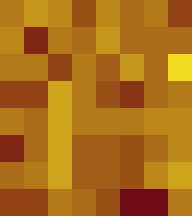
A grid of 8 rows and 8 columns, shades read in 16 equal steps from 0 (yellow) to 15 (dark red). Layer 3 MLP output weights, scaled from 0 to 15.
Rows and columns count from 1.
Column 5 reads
6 5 9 10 7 9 9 10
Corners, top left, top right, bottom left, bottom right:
7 11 11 7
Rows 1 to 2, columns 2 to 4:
5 6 10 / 13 7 8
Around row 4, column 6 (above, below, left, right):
5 7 10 8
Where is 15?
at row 8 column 6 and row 8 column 7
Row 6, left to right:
13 8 4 9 9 10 8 6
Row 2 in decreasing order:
13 8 8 8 8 7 6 5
